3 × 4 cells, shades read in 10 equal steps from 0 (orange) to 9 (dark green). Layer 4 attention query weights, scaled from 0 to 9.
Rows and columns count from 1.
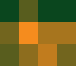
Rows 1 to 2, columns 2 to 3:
6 9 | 0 3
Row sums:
33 11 17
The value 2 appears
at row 3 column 3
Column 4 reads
9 3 5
